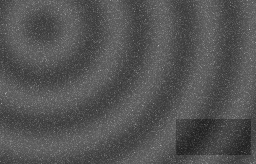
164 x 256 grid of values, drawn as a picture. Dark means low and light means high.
Average level on the scale: 30%. Ninth with the lowest average: bottom right. Odd rows or columns: none. Rings: centred on the top left. Odd patch: lower, in the bottom right.
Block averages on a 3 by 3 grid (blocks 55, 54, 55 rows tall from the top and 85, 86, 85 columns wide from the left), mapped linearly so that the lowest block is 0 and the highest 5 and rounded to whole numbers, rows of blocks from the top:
5 4 4 | 4 4 4 | 4 4 0
